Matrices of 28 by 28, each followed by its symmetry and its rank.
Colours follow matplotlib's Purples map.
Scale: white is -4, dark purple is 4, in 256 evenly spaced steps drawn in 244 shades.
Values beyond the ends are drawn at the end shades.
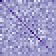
symmetric, rank five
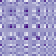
symmetric, rank two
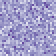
neither, full rank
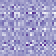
neither, rank three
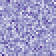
antisymmetric, full rank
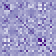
symmetric, rank five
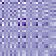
symmetric, rank two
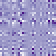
antisymmetric, rank two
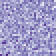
antisymmetric, full rank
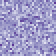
neither, full rank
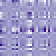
antisymmetric, rank two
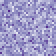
neither, full rank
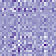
neither, rank three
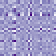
antisymmetric, rank two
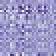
neither, rank three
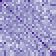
symmetric, rank five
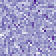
antisymmetric, full rank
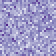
neither, full rank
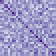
symmetric, rank five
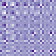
symmetric, rank two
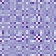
symmetric, rank two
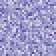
antisymmetric, full rank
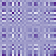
symmetric, rank two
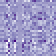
neither, rank three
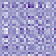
antisymmetric, rank two
